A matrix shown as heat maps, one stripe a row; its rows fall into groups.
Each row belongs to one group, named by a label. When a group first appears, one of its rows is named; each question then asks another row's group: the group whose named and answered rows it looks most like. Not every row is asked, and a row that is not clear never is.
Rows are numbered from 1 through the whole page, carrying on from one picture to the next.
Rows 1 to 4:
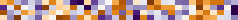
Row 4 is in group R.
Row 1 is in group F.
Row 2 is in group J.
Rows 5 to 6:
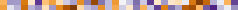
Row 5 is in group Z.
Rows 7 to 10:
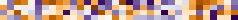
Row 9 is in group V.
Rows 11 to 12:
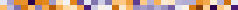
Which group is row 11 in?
J
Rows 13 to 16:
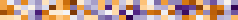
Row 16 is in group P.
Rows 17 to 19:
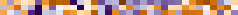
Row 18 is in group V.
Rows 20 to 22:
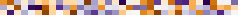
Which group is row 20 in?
F
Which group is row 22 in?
J
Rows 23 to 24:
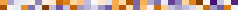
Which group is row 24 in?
J
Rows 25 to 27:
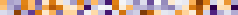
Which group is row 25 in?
Z
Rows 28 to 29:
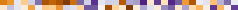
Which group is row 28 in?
P
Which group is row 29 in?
Z
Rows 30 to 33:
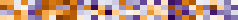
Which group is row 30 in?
P
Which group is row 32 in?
J
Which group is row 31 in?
F
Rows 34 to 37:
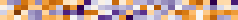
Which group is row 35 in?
J
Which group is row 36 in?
V
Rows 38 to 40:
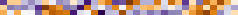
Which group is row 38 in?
V
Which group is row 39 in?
F
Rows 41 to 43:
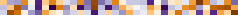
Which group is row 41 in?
Z
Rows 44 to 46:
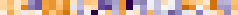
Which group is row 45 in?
P
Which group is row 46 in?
P
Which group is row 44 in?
P
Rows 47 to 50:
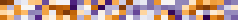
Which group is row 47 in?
F
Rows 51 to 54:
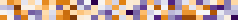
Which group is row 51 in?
P
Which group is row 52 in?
J
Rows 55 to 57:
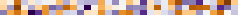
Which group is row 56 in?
J
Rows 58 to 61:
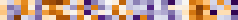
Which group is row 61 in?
R
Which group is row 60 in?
Z
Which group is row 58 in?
Z
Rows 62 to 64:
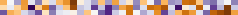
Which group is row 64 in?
V
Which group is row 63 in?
J
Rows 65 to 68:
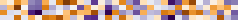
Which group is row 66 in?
V
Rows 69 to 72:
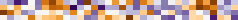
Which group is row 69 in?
F
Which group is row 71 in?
F
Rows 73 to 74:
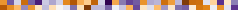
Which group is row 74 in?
F
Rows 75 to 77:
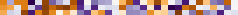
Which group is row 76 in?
P
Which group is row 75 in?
J
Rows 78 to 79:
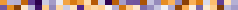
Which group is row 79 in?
V
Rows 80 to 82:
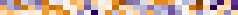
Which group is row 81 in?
Z
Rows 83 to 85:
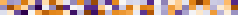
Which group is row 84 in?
V
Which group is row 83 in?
Z
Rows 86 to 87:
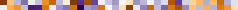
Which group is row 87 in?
V
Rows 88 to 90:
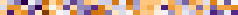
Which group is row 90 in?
J
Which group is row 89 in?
V
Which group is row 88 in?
F
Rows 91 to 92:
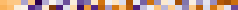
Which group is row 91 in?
V
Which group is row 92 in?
F
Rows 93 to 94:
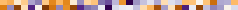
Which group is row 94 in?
J
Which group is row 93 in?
P
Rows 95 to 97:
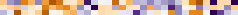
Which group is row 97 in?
J
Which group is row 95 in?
Z
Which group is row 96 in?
P
